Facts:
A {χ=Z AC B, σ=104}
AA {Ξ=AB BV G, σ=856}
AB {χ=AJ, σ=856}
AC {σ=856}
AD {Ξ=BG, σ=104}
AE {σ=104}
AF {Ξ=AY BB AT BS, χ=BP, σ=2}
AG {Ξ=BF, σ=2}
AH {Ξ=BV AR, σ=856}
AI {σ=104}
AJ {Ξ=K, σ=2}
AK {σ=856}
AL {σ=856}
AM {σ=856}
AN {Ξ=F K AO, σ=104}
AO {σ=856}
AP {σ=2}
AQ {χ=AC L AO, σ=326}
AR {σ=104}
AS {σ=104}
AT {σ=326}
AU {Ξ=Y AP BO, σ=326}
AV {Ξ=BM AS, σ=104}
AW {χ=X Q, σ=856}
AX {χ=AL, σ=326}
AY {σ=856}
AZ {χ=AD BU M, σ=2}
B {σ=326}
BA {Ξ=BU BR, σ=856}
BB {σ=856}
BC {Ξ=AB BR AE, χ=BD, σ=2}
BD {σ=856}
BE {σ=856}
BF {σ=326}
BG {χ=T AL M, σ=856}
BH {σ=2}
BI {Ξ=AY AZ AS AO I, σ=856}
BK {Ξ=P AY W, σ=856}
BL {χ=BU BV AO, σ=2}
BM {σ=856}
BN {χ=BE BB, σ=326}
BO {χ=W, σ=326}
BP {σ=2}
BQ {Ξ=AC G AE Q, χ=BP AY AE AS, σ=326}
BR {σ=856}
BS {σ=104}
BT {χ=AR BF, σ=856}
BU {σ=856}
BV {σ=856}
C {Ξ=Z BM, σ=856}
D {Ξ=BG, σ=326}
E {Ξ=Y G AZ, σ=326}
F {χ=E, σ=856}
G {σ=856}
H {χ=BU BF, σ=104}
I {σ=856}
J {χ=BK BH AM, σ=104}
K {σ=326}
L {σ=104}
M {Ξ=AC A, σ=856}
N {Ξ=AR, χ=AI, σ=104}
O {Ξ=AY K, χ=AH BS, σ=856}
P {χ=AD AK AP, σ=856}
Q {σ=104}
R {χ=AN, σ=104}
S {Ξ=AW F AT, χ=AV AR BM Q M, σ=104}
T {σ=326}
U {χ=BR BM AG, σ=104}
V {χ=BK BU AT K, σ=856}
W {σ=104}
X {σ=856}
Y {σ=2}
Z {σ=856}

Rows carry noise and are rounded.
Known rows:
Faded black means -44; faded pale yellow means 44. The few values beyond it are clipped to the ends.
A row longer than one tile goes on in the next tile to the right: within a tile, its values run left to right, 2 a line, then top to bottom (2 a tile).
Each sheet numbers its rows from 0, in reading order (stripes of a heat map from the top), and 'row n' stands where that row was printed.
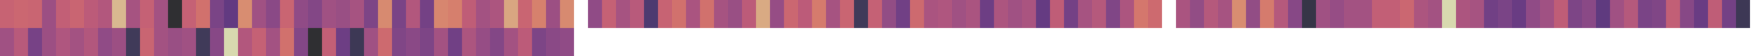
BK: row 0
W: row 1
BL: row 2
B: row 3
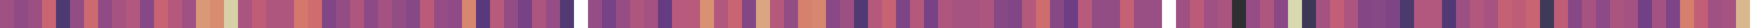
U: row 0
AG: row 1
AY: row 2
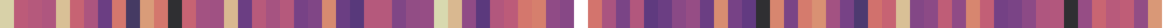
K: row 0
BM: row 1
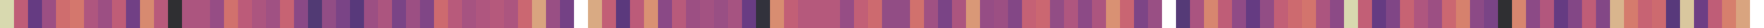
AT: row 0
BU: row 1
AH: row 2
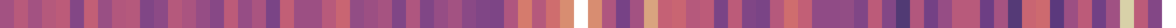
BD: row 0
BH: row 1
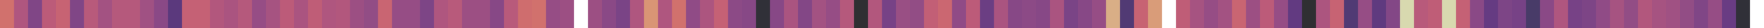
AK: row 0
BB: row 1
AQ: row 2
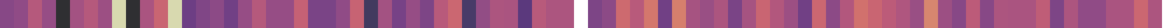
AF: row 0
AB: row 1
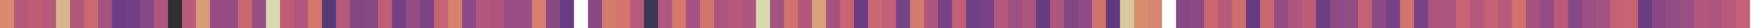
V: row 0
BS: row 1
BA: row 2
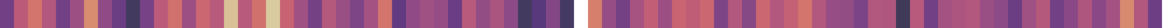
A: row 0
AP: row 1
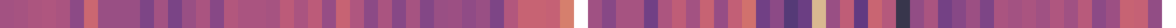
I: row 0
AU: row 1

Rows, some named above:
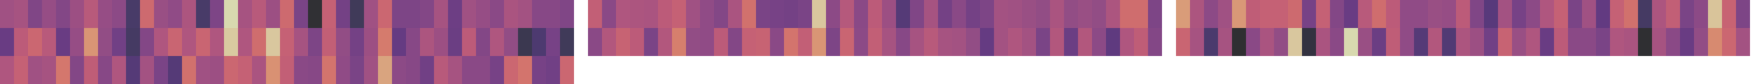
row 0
B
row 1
BO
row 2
BH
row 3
A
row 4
R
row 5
BP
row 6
AO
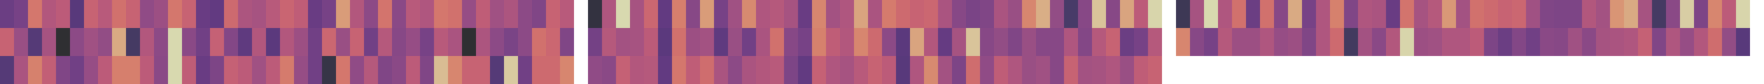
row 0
AA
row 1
O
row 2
O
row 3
BP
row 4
AC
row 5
AX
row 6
AH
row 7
G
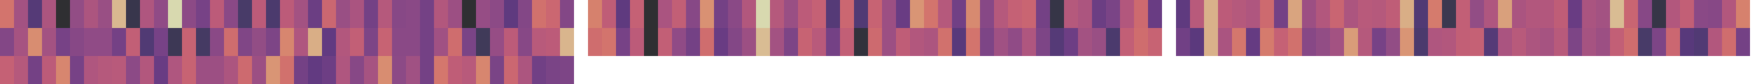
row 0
BP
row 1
AE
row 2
AN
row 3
C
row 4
AS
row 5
BC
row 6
BV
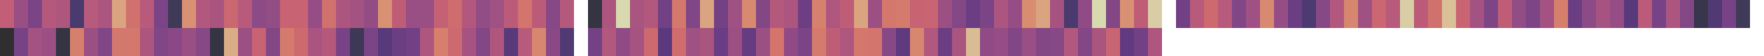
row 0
M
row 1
O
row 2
A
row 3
D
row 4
AC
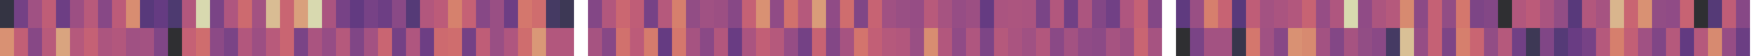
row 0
BG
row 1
R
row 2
N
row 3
AM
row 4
AB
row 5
D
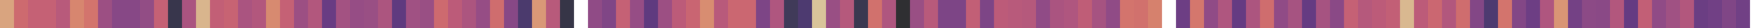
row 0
J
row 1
E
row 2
L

